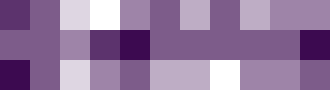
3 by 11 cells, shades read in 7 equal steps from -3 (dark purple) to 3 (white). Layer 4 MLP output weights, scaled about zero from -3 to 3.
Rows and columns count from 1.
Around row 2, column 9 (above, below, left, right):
1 0 -1 -1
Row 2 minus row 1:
1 0 -2 -5 -3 0 -2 0 -2 -1 -3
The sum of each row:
2 -15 1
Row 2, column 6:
-1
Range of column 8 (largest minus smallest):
4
